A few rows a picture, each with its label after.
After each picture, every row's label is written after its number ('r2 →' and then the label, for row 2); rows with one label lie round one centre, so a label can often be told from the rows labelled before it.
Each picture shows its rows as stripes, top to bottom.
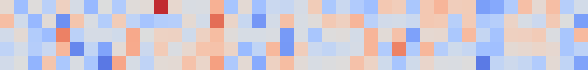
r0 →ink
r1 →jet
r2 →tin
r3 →tin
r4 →jet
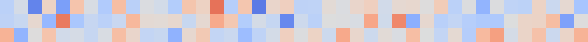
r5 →jet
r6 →tin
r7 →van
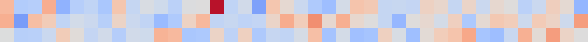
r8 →jet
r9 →van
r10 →ink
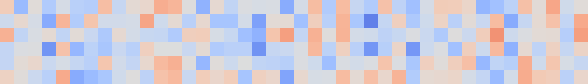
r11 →ink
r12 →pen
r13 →van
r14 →pen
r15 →ink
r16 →tin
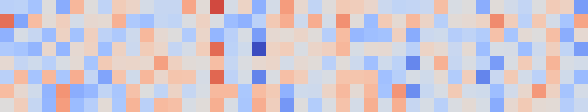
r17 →jet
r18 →van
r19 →pen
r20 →jet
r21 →ink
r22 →jet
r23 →tin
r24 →tin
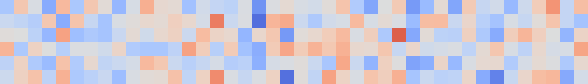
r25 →pen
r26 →jet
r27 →tin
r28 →van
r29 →pen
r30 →tin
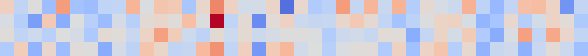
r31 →tin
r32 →jet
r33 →ink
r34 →jet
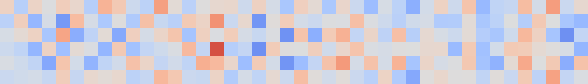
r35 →ink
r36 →jet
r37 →tin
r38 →jet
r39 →tin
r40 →ink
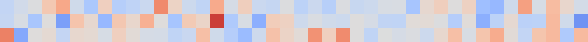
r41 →ink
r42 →jet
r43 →van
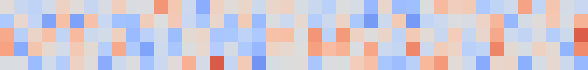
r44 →ink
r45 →pen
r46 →van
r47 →van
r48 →jet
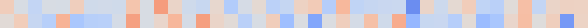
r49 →ink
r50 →tin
